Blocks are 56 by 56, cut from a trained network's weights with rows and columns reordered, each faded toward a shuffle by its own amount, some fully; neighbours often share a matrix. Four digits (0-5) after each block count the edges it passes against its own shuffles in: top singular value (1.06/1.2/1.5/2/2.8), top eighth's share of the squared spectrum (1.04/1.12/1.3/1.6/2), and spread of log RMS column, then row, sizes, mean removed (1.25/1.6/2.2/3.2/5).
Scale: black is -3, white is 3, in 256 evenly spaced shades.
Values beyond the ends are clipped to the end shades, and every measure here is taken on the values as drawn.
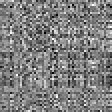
4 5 3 2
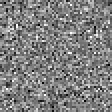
2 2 0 0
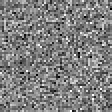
0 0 0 0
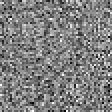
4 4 2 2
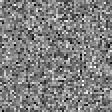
2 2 0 0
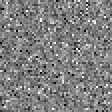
1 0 0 0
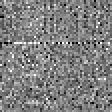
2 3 0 2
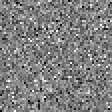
0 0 0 0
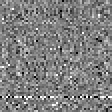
3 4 1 2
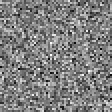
0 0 0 0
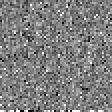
2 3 0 1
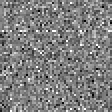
1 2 0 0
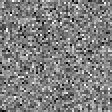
0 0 0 0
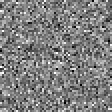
3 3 1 1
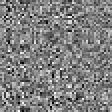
3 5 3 2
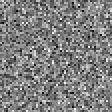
0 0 0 0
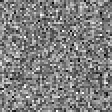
2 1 0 0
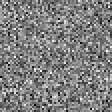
2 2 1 0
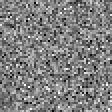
1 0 0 0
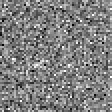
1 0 0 0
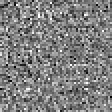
3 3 2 1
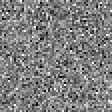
1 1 0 0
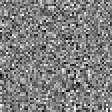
3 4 2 1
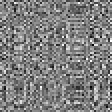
4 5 3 2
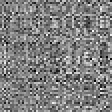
4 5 2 2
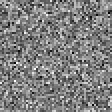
0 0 0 0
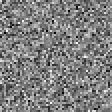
2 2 0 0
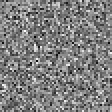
0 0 0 0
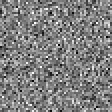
3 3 1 1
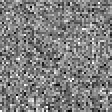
3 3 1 1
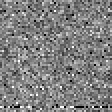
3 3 0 2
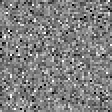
1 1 0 0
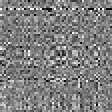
4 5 2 3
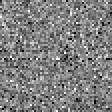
1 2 0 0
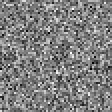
1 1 0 0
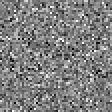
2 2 0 1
